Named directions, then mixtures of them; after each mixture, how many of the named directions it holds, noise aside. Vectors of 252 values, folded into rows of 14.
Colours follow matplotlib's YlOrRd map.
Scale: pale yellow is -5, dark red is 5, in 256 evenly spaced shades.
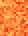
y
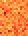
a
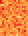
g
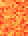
one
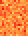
two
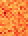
one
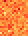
one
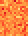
three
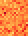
two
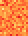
two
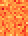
three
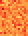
two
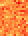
two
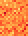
two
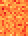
three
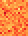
one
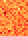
one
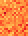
two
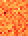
one
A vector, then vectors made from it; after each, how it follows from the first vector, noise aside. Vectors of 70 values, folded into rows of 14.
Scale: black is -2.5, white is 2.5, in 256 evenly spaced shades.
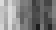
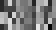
sign-scrambled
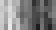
copied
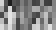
sign-scrambled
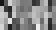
sign-scrambled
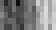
reversed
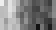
copied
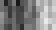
reversed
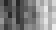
reversed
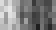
copied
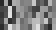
sign-scrambled
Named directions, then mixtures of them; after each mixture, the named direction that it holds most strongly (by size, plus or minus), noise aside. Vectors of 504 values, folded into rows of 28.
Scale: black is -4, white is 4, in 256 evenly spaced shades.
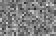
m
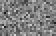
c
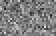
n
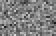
c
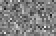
n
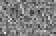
n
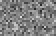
m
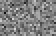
c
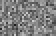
m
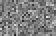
m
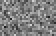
c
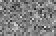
n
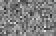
n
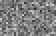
m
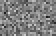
c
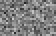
m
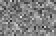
n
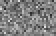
n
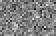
m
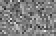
n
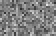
m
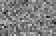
c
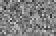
n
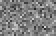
m
